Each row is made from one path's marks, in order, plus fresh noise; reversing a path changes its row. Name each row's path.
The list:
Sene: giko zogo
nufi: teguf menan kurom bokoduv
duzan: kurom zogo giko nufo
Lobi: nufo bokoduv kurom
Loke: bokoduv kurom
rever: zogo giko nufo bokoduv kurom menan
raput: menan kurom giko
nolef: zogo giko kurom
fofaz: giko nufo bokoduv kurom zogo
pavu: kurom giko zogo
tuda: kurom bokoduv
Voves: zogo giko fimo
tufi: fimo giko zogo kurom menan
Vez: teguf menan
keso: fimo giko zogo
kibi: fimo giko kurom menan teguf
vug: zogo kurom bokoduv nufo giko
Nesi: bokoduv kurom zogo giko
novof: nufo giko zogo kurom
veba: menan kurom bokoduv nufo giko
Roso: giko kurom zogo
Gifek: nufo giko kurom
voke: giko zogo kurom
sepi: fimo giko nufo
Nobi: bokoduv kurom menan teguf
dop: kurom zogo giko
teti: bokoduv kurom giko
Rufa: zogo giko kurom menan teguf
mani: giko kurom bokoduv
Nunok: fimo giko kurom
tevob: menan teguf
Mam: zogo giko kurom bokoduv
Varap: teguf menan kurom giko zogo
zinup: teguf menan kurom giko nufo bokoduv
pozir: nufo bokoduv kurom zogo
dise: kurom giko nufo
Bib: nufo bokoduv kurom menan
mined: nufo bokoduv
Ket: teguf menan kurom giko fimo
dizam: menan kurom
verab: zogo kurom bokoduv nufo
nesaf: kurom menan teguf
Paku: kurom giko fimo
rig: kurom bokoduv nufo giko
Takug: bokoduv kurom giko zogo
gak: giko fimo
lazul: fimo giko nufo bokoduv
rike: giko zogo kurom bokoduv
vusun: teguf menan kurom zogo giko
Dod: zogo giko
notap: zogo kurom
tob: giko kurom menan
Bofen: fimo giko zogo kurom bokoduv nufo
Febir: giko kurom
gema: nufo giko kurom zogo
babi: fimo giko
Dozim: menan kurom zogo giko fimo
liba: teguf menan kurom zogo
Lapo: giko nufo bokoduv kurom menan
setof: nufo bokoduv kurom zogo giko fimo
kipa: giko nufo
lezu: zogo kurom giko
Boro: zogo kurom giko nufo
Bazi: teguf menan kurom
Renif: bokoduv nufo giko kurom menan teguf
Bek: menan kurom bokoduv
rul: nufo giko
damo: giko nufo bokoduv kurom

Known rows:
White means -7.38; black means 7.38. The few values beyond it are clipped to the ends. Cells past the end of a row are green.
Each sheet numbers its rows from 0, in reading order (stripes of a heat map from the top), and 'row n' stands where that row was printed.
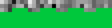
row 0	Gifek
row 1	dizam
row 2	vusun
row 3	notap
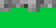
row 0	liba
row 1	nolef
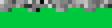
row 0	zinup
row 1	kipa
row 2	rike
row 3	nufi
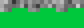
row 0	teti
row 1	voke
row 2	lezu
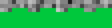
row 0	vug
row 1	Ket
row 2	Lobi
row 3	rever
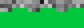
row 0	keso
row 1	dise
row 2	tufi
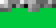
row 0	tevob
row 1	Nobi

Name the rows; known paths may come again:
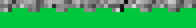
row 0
Voves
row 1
tob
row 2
rever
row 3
voke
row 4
gak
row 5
novof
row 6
kibi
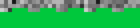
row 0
mined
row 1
dop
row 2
Nobi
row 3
Lobi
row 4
pavu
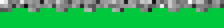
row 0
tevob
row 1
rig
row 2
zinup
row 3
setof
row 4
lazul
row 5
babi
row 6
Bek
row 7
Renif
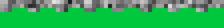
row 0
nolef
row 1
Sene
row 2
Gifek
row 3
raput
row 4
liba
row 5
Ket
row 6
tuda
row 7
gema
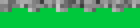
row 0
tufi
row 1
verab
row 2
Loke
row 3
vug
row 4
Nesi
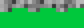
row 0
mani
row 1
Lapo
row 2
Dozim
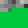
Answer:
Bib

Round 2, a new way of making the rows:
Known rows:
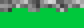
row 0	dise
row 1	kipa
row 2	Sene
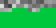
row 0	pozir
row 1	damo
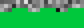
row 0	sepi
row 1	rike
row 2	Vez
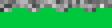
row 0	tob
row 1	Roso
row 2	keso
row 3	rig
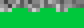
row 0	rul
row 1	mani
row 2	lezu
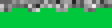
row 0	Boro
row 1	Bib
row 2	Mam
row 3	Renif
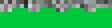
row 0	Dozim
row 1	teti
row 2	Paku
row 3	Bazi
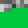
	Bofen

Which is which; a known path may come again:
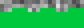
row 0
Bazi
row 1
raput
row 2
Nesi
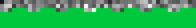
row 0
lazul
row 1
Dod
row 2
rever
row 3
setof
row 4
rig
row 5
Renif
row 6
veba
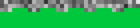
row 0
dizam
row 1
tuda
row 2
nolef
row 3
liba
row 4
sepi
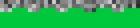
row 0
rul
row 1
babi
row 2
mani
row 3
dise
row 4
Voves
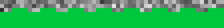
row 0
Lapo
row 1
voke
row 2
gema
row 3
nufi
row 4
Takug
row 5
kibi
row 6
Loke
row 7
nesaf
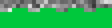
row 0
novof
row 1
pozir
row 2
dop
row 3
kipa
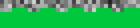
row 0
Nunok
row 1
tevob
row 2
rike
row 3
Dozim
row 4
fofaz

